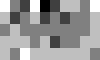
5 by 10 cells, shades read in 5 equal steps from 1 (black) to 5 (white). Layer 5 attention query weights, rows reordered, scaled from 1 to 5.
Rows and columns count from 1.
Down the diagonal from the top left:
5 2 3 3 4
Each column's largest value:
5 4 5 5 4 4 4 4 4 5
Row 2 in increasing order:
2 2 2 3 3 3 3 4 4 4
